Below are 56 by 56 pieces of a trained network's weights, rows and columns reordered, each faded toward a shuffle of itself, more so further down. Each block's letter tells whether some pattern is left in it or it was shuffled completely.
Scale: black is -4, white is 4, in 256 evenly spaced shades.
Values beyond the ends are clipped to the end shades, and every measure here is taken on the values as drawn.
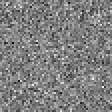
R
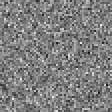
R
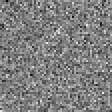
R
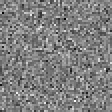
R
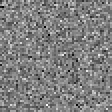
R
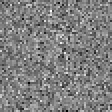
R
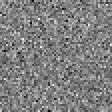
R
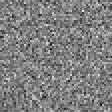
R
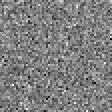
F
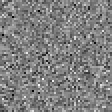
F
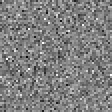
R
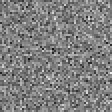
R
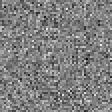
F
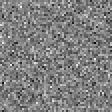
R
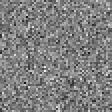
F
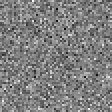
R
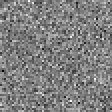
F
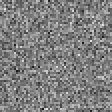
F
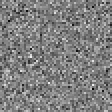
R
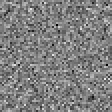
F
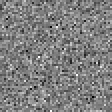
R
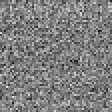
F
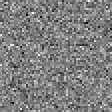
F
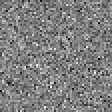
R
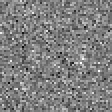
F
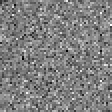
R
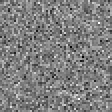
R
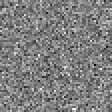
R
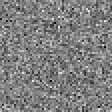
F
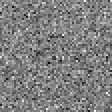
F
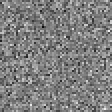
F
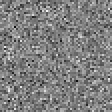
F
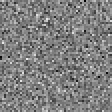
R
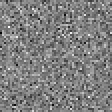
F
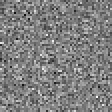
F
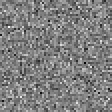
R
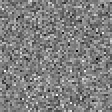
R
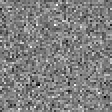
F
